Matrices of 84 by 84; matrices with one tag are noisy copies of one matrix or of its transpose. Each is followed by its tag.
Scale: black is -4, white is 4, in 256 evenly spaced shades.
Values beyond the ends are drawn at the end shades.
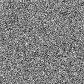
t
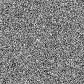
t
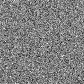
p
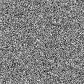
t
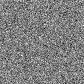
t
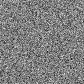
p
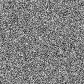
t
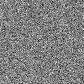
p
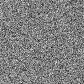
p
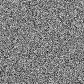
p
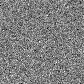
p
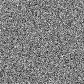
p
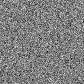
p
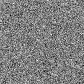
t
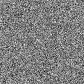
t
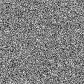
t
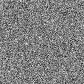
t
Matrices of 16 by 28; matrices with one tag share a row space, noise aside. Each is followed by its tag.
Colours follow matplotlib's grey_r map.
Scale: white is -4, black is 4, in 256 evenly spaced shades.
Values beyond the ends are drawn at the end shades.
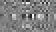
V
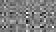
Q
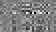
V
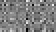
Q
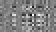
V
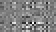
V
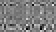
Q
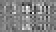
V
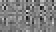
Q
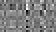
Q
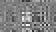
V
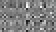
Q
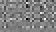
Q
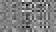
V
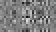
V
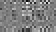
V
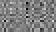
Q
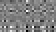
Q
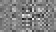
V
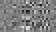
V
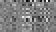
V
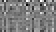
Q
